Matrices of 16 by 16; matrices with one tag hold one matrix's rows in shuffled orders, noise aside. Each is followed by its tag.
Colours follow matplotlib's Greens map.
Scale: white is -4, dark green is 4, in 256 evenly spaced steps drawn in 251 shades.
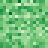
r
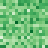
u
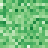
u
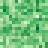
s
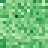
u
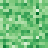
s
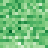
r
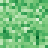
s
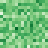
u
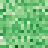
u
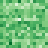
r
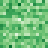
r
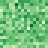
u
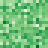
s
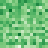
r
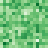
s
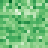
r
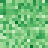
u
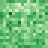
r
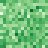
u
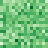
u
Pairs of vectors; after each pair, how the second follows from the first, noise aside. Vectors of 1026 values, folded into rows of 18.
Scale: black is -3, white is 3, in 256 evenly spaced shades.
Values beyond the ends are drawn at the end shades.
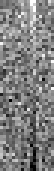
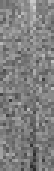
shrunk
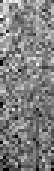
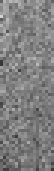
shrunk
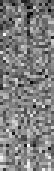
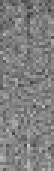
shrunk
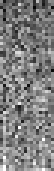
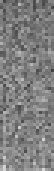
shrunk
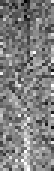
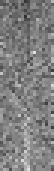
shrunk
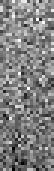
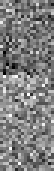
wrapped around
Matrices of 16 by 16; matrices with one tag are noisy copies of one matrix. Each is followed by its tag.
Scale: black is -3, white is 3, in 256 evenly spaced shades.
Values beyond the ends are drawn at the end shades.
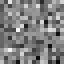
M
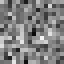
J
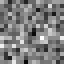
J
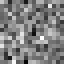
J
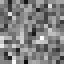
J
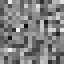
M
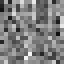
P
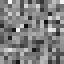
M
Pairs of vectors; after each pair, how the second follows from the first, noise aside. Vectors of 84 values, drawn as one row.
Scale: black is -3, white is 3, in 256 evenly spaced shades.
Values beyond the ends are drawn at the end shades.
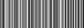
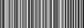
copied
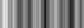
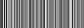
sign-scrambled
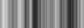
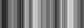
negated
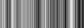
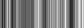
negated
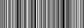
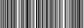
negated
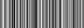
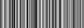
copied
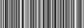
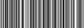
copied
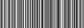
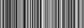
sign-scrambled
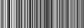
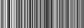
copied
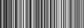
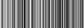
negated
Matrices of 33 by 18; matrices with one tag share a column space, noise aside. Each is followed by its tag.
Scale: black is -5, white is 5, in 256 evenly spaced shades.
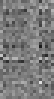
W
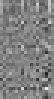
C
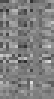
W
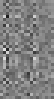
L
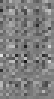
W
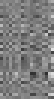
L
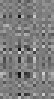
L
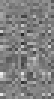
L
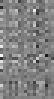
W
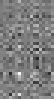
L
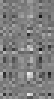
L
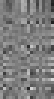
C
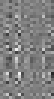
L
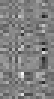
L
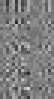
C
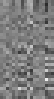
C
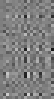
L
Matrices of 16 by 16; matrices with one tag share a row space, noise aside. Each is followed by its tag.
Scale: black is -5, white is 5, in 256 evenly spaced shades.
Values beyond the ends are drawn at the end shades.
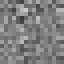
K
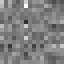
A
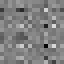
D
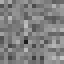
A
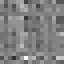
K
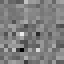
K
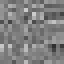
A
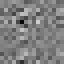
K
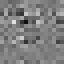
K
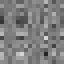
D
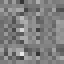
K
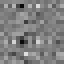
K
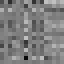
A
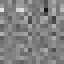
D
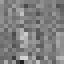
K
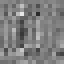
K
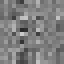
K
